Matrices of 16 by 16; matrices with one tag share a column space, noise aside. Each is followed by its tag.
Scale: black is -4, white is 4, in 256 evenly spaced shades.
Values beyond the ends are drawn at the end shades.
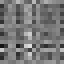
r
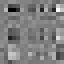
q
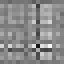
r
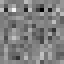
q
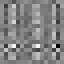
r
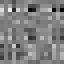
q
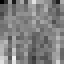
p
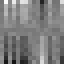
p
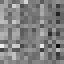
r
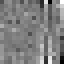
p
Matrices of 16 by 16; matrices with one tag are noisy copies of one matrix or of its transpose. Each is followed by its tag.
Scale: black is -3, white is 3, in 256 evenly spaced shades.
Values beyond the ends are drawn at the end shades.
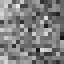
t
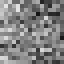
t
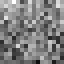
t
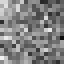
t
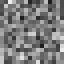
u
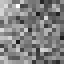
t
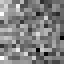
t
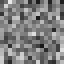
u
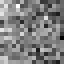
t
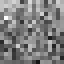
t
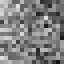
t
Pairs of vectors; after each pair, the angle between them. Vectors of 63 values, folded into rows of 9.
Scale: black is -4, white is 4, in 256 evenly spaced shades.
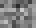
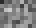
orthogonal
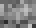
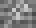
partly aligned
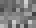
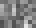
partly opposed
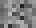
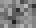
orthogonal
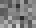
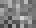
nearly opposite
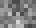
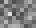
partly aligned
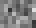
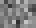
partly opposed
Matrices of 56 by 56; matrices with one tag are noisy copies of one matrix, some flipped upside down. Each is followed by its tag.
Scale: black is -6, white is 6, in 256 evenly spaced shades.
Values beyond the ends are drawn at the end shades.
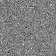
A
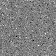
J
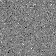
A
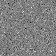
A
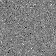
A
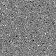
J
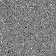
A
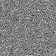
J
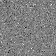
A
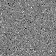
A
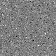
J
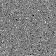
J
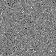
A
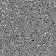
J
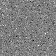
J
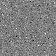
J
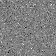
A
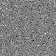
J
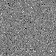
A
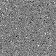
J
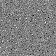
J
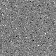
J
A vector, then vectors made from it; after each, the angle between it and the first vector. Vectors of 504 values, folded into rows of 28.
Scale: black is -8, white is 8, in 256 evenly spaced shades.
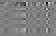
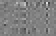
nearly opposite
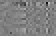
nearly parallel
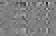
nearly parallel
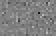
partly aligned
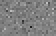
partly opposed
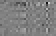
nearly parallel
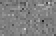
partly aligned
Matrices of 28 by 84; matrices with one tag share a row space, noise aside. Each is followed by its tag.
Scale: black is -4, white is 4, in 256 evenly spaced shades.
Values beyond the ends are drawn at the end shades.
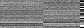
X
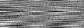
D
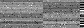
X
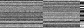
X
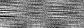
D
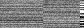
X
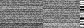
X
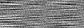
D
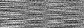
D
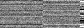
X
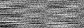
D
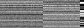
X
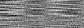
D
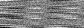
D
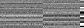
X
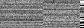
X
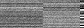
X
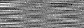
D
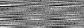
D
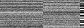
X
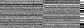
X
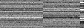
X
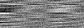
D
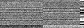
X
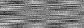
D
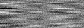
D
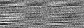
D
